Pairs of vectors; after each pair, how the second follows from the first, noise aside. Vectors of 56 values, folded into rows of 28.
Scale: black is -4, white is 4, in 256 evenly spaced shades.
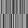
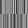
reversed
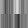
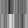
reversed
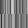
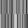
reversed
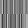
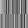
reversed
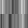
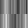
reversed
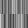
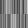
reversed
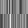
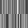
reversed
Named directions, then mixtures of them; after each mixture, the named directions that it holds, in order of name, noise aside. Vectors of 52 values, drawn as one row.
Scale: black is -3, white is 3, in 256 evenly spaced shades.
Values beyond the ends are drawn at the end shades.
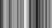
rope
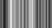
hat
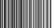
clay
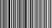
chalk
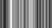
hat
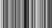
clay, rope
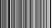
chalk, clay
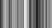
rope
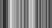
hat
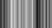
hat, rope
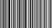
chalk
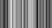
hat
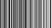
chalk, clay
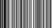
clay, hat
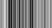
chalk, hat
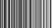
chalk, clay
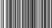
clay, hat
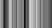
hat, rope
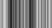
hat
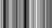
hat, rope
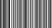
chalk, hat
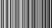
chalk, clay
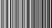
chalk, clay
